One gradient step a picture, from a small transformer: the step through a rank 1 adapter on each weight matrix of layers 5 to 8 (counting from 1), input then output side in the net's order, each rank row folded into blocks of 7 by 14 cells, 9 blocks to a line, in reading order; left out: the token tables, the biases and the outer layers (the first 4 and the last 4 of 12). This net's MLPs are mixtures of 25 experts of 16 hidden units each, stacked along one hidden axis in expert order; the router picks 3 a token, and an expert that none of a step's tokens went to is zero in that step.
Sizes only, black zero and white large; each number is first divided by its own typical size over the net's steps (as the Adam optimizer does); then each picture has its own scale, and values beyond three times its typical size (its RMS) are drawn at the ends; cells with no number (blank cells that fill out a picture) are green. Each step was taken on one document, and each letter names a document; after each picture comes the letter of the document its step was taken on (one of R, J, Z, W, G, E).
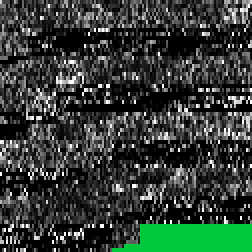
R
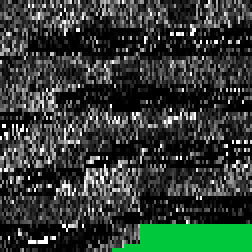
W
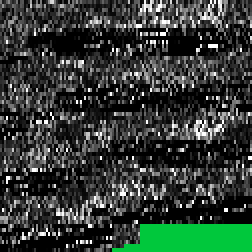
R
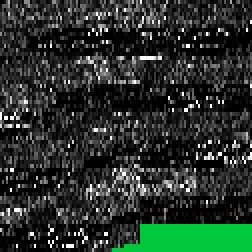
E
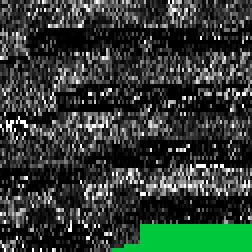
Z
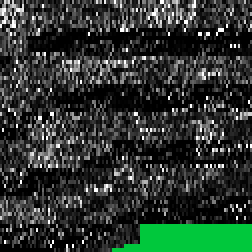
E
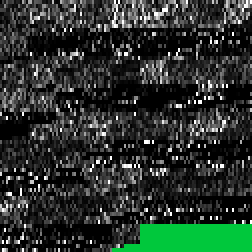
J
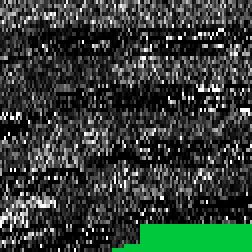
R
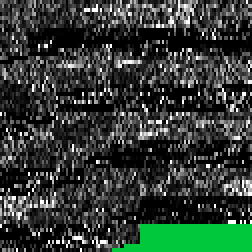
Z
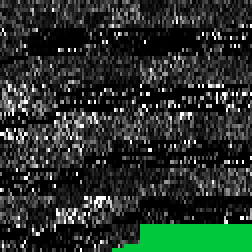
Z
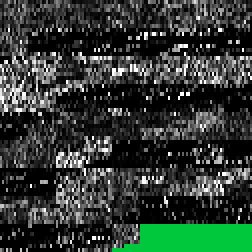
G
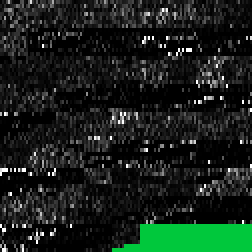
J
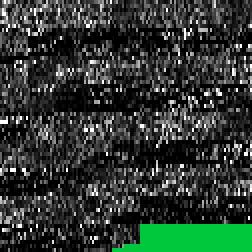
E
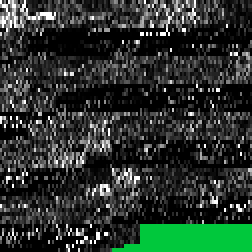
E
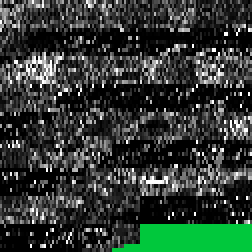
G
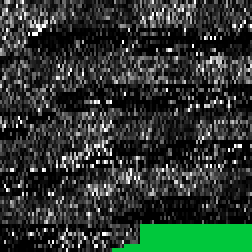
E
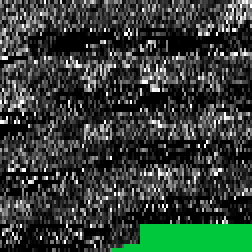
R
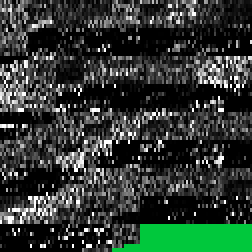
G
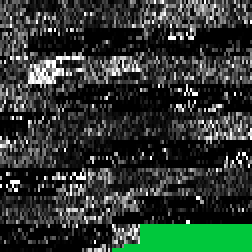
W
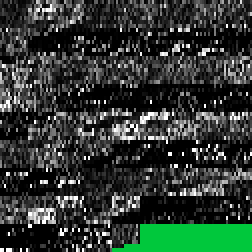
G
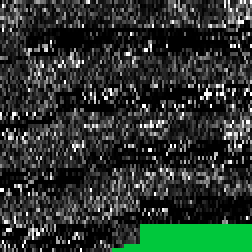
Z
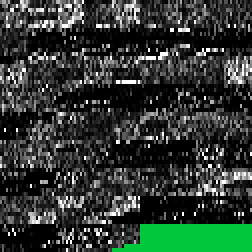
G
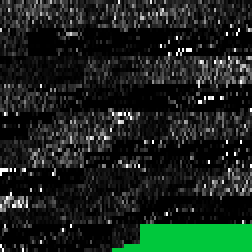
J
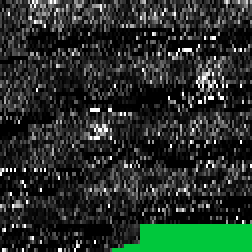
J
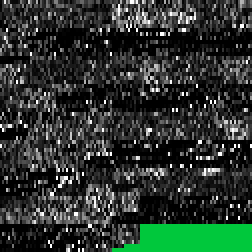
E
